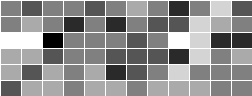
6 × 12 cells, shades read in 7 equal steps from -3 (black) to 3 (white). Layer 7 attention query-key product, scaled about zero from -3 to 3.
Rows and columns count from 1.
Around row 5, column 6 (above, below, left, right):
-1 1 1 -1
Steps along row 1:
down up same down up up down down up up down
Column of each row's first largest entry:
11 10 1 10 9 2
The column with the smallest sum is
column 6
